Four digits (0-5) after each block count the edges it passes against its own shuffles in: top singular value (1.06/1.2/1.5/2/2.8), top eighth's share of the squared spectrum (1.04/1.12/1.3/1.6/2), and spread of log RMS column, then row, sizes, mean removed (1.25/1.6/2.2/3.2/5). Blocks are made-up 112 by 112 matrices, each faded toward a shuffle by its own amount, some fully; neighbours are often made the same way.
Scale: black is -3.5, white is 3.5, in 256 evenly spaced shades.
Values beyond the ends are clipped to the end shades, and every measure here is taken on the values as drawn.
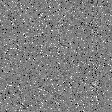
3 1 0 0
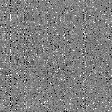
4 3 2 1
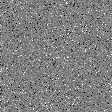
1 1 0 0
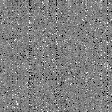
4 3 2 0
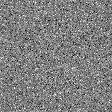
0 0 0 0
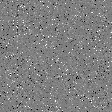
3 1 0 0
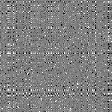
5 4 3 3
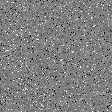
2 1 0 0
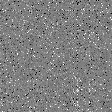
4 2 1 0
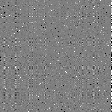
5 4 2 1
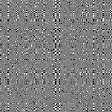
5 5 4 3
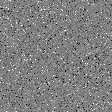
0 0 0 0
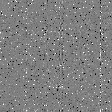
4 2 1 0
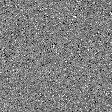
0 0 0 0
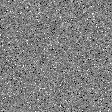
0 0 0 0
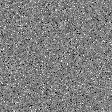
0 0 0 0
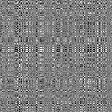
5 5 4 4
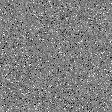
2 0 0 0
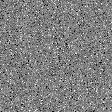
2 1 0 0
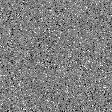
3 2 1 1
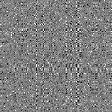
5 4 3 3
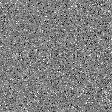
3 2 0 0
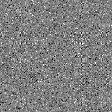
4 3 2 1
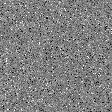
2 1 0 0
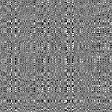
5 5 4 4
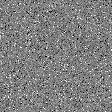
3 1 0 0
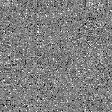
4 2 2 1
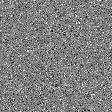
1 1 0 0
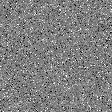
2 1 0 0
